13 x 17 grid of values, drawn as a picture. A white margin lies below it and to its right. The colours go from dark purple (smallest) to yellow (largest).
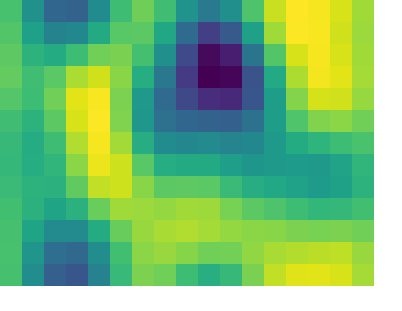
No lone cell stands out from its neighbours. Overall the values sit about 70% of the way up the scale. The top middle is the roughest part. The ninth with the lowest average is the top middle.
